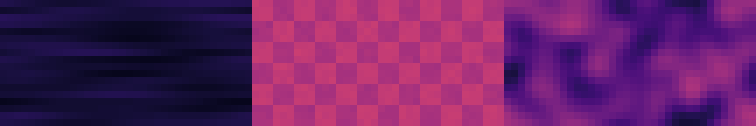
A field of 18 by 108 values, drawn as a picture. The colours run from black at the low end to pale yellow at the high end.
It is made of 1 by 3 panels. Panel 1,1: very low, streaked across, faint in contrast. Panel 1,2: middling, checkered, faint in contrast. Panel 1,3: low, blotchy.
